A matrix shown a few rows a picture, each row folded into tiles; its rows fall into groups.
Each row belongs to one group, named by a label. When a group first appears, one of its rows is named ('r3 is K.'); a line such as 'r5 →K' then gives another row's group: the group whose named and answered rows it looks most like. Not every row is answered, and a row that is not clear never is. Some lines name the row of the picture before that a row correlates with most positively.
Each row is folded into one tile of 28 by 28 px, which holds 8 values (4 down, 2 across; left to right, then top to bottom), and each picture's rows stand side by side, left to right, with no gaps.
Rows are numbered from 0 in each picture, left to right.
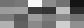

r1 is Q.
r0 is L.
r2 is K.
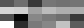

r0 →L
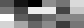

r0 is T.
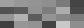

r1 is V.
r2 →K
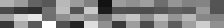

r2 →V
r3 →K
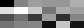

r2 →V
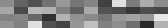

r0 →K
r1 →L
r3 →K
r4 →Q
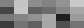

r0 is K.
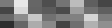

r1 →T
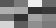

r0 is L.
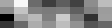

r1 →T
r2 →T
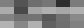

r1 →L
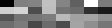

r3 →Q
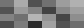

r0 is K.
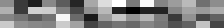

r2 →T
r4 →Q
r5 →Q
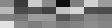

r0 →K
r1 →Q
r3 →Q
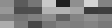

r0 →K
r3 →Q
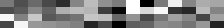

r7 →V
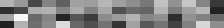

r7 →K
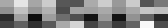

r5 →L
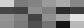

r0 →Q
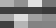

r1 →Q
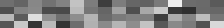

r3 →T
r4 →K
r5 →L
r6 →Q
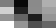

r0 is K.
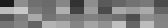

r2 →K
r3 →K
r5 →K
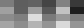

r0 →K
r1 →T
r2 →K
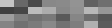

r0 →Q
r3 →L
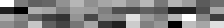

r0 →Q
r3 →V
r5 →Q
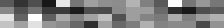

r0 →T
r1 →T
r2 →Q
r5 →K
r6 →Q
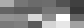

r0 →Q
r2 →T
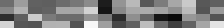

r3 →K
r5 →L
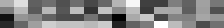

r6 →K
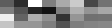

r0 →T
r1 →Q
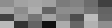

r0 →V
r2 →L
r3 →T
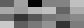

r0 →L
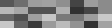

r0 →L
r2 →K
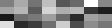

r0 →V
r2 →L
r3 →Q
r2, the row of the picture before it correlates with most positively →0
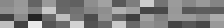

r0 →V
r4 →L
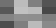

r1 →K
